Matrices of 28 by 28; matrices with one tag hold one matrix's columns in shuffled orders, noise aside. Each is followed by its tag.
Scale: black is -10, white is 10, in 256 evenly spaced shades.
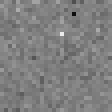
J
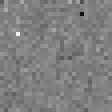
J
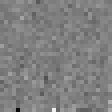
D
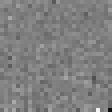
D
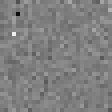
J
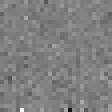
D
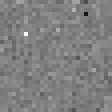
J
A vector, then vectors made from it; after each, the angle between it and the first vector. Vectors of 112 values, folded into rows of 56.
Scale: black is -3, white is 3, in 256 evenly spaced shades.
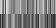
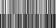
nearly parallel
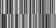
orthogonal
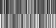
nearly opposite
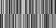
orthogonal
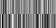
partly aligned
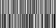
partly aligned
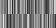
orthogonal
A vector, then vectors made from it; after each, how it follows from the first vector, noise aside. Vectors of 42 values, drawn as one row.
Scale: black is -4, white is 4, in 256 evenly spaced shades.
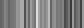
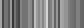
reversed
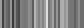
reversed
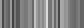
reversed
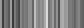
reversed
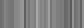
shrunk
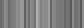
shrunk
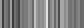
reversed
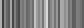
reversed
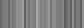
shrunk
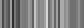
reversed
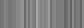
shrunk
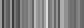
reversed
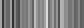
reversed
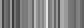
reversed
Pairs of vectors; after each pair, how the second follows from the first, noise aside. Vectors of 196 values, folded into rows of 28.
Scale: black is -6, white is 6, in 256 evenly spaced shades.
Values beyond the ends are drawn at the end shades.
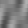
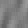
shrunk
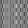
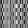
scaled up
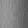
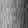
scaled up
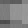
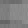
shrunk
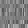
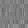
shrunk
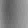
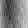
scaled up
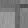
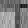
scaled up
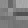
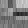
scaled up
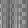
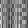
scaled up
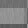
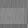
shrunk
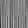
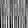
scaled up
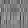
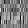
scaled up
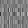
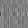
shrunk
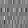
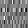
scaled up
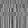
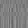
shrunk
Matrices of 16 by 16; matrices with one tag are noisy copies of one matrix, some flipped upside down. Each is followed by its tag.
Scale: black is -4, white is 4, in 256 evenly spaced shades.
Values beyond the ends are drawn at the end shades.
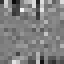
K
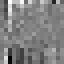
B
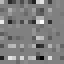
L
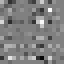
L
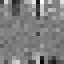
K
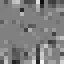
K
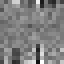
K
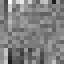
B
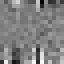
K
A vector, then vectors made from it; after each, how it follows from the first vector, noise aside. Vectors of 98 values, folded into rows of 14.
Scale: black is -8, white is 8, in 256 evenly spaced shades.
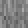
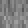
negated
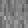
negated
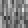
scaled up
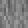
negated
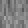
negated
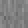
shrunk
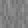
shrunk
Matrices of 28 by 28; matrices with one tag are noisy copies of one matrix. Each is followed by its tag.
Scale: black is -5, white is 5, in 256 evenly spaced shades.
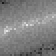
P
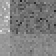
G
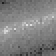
P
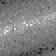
P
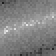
P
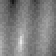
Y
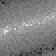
P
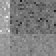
G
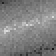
P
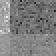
G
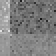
G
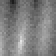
Y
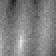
Y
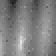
Y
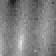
Y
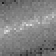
P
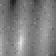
Y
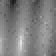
Y
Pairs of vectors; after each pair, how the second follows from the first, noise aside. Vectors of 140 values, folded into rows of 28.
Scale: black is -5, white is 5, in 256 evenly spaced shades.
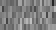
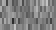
wrapped around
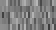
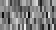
scaled up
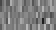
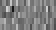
reversed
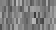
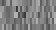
wrapped around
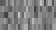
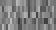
wrapped around
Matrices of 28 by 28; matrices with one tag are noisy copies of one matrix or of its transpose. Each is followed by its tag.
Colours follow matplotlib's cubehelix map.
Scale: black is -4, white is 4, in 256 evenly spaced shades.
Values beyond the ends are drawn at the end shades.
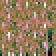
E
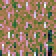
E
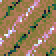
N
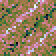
N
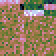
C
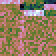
C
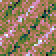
N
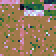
C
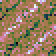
N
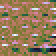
E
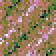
N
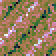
N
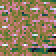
E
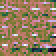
E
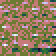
E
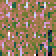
E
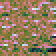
E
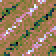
N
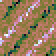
N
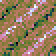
N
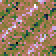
N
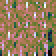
E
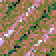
N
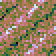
N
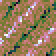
N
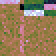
C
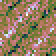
N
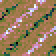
N
